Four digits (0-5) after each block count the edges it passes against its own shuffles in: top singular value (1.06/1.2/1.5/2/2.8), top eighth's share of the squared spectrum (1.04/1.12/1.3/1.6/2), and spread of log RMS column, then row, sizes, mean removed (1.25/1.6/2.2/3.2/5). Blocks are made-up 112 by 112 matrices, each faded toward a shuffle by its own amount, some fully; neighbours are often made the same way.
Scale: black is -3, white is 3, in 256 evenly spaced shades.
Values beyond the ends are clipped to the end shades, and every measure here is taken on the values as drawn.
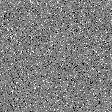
0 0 0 0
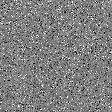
0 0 0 0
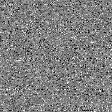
1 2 0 3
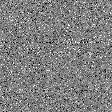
1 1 0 2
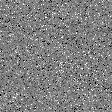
0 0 0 0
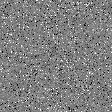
0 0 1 0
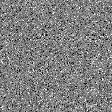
3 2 1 1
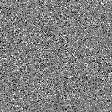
3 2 1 1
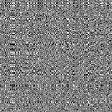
5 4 3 3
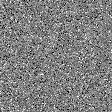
2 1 0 0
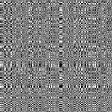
5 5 4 4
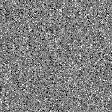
3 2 1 1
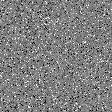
0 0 0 0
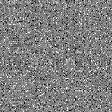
4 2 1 1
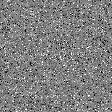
3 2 0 0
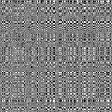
5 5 4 4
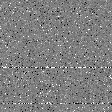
3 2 0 2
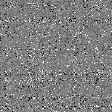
3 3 2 3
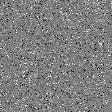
2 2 1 1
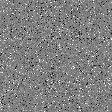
1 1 1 0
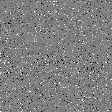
2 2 1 1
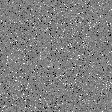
1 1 0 0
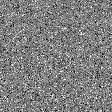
3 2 0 1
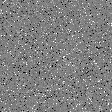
0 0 0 0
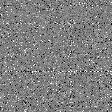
2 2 1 2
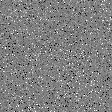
0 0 0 0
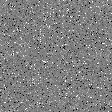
0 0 0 0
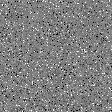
0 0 0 1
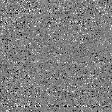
1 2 2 3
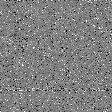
2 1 0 1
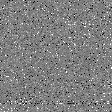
2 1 1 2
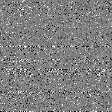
2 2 1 3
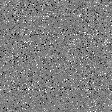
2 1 1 2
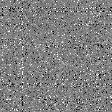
2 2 2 3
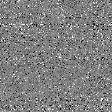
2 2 2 3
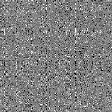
4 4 3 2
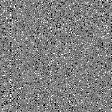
3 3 3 1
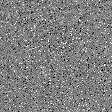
2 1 0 0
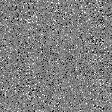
3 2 2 0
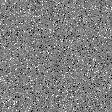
2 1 0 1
